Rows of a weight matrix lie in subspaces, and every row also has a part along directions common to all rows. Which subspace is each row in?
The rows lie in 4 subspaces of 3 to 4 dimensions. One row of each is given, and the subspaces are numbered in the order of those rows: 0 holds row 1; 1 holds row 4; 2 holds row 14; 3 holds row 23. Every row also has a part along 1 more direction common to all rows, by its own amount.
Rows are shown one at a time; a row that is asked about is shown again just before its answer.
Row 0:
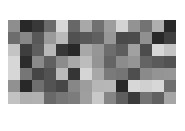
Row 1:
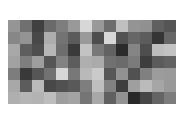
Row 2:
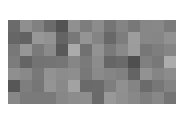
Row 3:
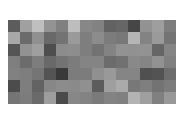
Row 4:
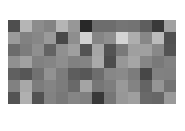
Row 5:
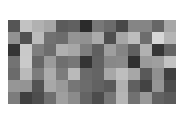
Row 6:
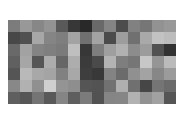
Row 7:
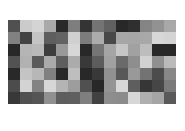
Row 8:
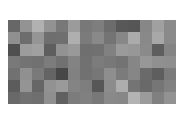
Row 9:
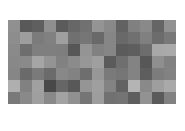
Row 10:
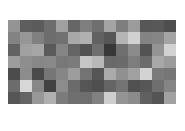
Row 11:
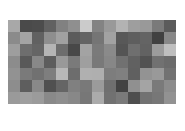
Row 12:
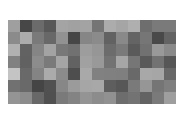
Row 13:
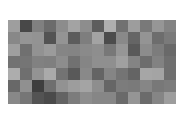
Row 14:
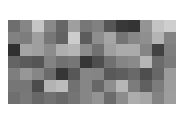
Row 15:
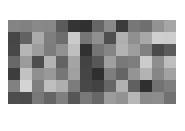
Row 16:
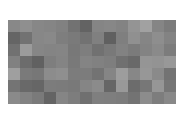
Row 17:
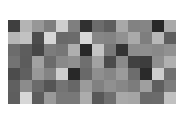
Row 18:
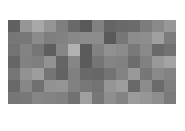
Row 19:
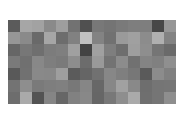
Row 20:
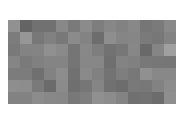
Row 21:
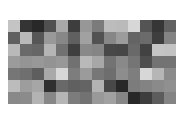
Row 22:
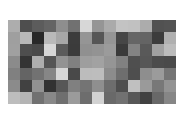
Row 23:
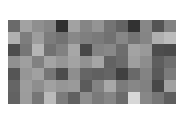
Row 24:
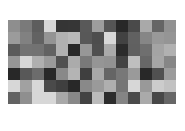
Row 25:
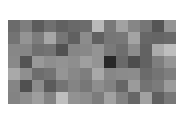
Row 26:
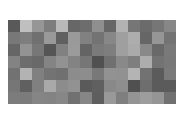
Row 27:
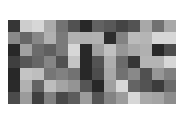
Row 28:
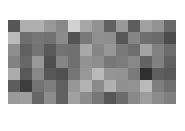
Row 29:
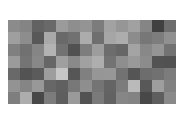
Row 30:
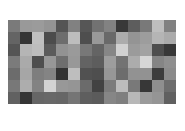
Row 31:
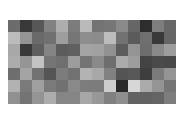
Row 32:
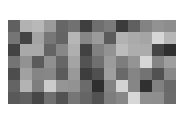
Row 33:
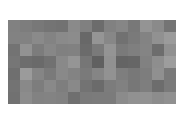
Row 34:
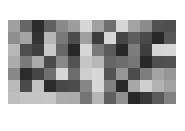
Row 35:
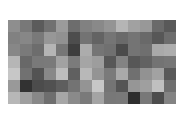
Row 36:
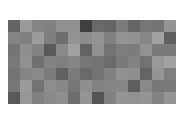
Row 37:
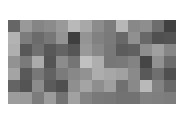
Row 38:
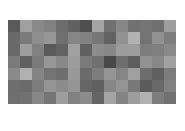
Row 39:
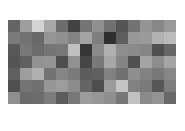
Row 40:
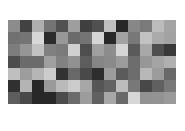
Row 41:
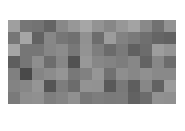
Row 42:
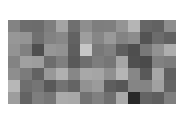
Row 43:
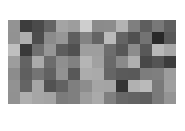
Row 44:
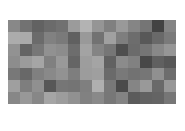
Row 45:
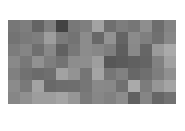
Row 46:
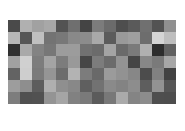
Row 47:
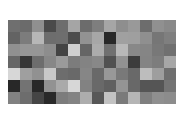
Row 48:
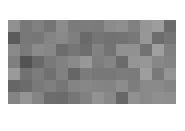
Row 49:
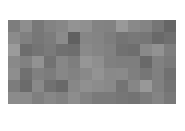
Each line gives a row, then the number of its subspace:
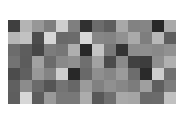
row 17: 1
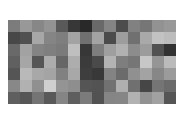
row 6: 2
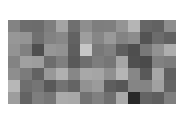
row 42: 3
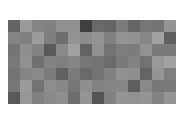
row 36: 1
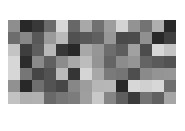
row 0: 3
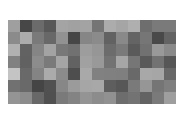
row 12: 0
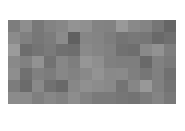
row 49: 2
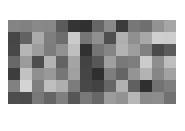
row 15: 2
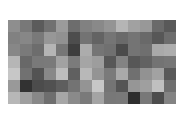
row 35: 3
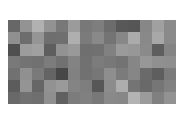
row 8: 2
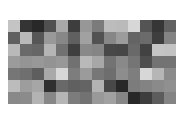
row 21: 2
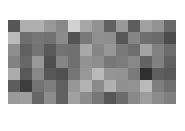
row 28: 2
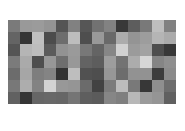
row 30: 1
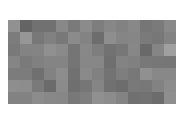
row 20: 2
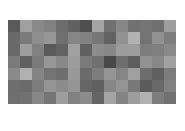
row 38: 0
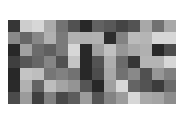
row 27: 1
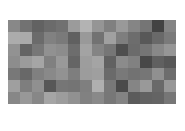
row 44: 3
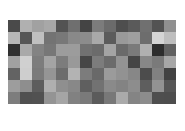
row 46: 3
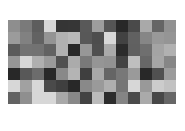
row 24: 0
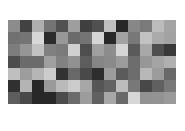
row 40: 0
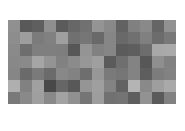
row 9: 0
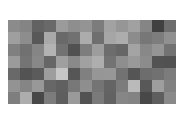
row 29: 1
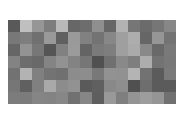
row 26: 0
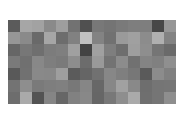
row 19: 1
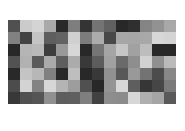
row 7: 3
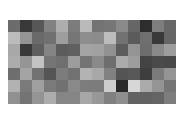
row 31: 3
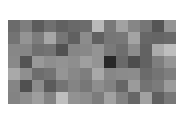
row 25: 0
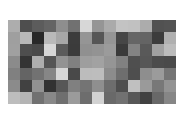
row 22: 1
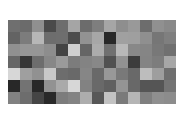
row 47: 0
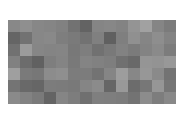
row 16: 3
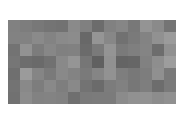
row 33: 1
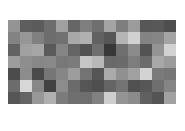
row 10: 2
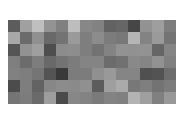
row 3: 2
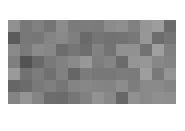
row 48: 3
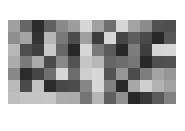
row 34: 0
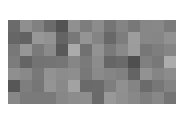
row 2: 0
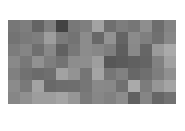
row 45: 0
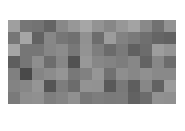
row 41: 3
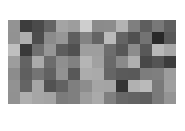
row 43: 3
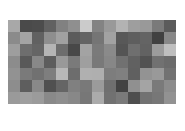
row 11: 1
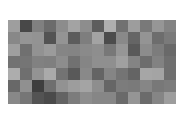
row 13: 0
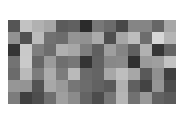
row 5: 3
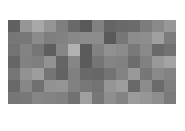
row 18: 1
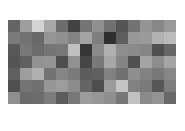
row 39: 1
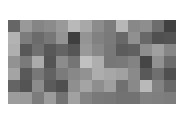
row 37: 2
